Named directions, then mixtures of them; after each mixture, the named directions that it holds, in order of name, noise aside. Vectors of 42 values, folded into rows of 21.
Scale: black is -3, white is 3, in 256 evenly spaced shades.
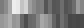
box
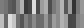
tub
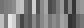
box, tub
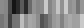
box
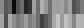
box, tub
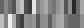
tub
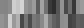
box, tub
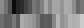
box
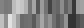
box, tub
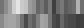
box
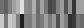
box, tub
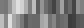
box, tub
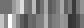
box, tub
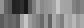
box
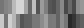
box, tub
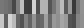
tub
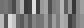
tub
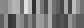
box, tub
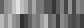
box, tub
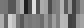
tub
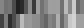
box, tub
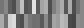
tub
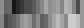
box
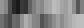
box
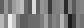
box, tub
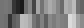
box, tub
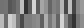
tub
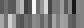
tub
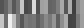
tub
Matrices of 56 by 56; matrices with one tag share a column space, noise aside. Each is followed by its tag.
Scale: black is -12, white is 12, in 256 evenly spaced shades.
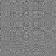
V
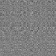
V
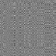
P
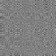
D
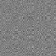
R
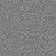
R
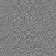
R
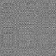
P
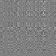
V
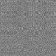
V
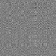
P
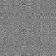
D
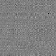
D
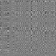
V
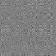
D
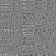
D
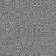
D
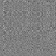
V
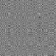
D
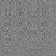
V
